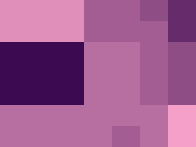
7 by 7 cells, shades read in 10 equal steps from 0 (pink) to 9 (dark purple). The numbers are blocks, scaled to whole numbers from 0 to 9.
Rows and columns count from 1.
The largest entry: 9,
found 9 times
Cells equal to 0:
2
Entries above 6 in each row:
1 1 3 3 3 0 0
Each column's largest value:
9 9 9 4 4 5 7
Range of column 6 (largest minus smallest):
2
